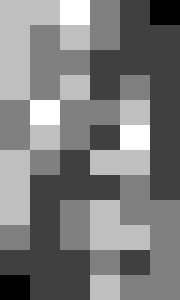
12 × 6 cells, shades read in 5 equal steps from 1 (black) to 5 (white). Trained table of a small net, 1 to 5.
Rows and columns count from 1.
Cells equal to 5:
3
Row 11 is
2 2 2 3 2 3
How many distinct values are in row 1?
5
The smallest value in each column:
1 2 2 2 2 1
